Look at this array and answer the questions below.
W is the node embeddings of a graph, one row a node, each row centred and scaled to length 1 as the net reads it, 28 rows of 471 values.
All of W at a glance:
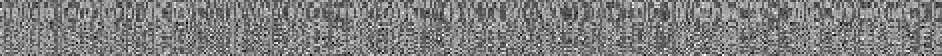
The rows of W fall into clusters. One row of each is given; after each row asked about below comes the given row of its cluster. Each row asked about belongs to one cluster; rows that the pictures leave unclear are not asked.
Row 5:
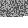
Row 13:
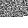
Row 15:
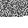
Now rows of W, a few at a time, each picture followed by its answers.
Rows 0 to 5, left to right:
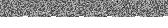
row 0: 15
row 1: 13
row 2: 13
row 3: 13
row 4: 5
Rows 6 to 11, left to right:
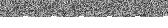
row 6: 5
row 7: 5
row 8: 5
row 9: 13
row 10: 13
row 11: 15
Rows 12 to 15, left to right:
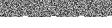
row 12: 15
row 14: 15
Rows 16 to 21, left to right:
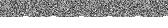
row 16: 5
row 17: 15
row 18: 5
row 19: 5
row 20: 15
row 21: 5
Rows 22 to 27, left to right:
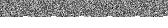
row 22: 13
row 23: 5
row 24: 15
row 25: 5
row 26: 15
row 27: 13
